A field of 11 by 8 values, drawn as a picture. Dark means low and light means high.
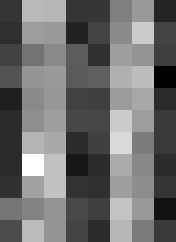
Stripes: upright, repeating 2 times. Ninth with the highest average: bottom left. Calmest part: centre. Slope: none.
